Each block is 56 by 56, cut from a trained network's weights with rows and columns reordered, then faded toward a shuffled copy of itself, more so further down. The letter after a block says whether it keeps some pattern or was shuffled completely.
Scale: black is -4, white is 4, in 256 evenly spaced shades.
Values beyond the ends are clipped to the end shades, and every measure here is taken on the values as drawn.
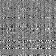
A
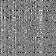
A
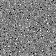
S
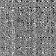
A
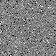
S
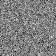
S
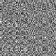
A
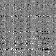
A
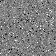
S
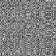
A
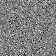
S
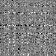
A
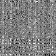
A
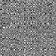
A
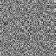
A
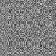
A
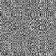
A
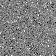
S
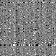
A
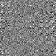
A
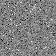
S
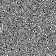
S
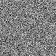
S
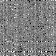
A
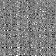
A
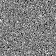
S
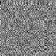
A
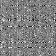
A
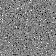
S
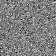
S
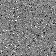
S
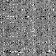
A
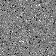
S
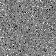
S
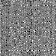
A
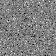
S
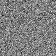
S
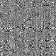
A
